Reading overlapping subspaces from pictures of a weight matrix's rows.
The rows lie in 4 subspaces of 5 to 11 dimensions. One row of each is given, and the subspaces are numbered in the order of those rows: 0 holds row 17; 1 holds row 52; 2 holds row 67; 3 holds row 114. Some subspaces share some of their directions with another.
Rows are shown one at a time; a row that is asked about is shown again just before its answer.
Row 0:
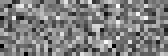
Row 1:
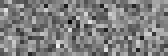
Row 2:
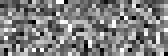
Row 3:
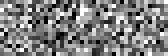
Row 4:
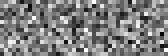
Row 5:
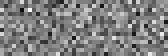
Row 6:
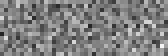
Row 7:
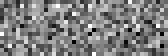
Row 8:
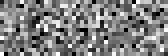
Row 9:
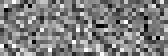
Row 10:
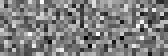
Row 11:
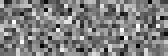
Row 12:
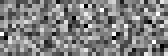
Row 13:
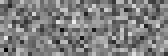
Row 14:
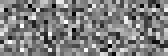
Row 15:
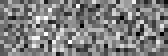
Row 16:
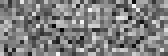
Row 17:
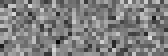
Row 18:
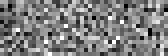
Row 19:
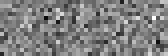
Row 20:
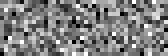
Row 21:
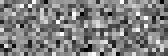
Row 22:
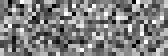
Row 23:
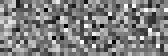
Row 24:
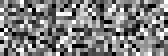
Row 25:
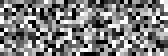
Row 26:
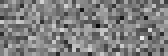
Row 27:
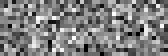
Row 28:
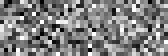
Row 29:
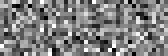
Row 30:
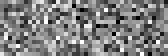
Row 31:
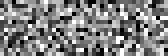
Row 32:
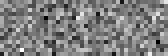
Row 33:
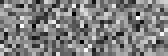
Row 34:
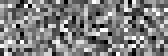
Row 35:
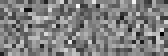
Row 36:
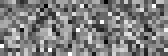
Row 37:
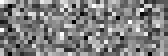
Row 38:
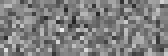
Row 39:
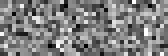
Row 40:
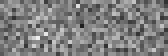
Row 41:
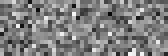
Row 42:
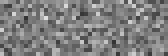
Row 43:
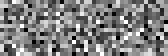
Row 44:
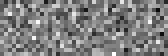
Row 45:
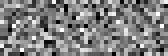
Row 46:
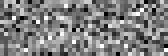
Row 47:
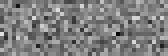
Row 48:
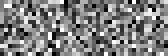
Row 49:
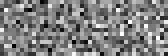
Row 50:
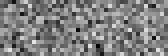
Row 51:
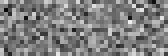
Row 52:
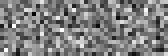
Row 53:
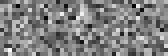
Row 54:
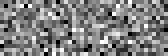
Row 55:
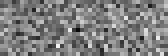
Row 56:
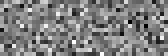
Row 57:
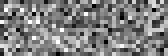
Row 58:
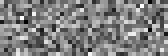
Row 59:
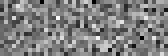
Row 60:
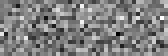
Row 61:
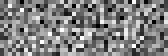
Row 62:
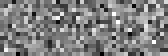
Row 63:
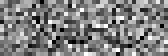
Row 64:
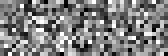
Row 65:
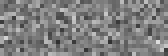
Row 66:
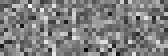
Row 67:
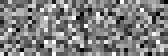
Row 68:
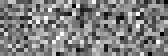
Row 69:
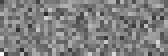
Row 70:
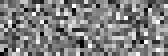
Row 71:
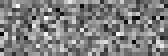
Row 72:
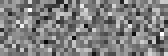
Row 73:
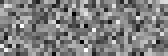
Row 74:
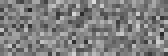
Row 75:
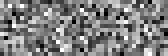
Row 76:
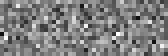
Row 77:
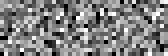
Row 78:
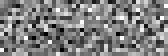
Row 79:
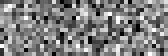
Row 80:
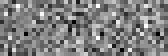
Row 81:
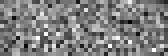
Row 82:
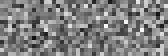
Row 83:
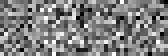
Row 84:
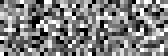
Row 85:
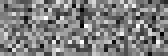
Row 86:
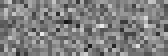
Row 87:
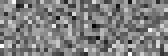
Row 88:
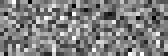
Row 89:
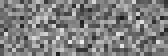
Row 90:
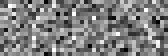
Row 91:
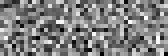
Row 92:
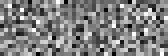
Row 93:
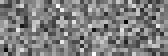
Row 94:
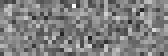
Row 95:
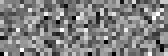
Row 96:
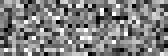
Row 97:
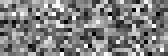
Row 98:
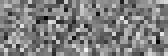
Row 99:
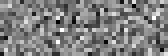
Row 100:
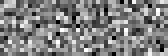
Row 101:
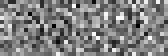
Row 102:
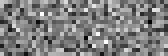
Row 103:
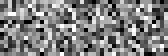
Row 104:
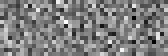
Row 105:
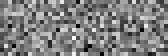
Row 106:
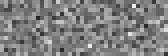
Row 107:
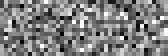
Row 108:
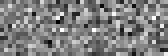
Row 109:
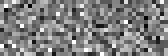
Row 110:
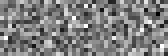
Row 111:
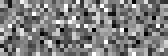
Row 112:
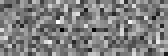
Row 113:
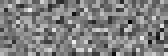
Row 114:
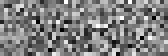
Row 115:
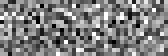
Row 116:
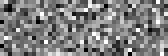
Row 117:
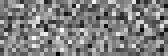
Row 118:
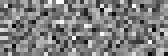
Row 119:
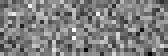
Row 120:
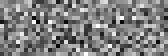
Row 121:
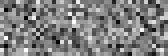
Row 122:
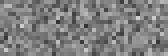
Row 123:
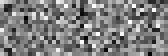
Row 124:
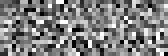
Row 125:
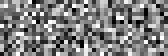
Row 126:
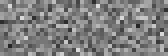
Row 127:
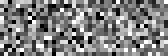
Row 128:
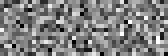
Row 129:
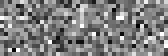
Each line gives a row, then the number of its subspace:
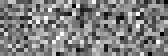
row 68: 0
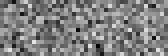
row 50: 3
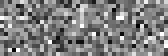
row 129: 0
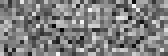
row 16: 2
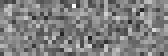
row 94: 0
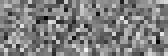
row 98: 1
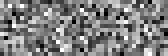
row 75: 3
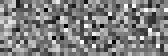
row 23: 0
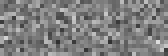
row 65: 0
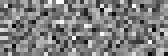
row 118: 3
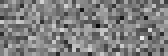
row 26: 3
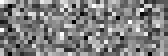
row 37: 0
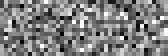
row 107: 3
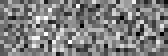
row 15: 1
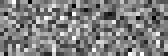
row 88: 0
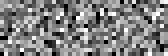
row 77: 2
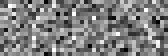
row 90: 0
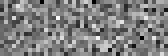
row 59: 0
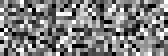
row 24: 3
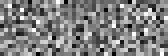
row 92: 3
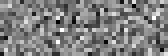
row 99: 2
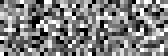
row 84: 2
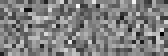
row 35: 1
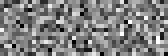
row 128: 1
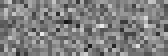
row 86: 3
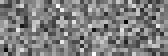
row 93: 2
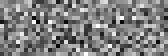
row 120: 1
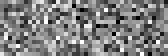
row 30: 1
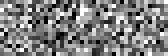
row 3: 0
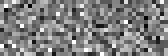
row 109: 1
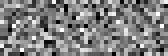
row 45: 2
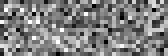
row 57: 0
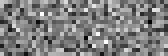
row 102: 0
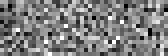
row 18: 0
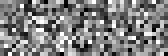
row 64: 3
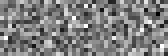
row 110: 2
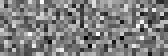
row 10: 0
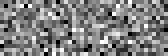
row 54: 0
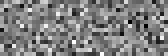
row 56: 1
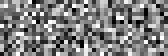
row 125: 1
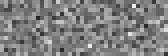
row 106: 0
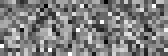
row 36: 3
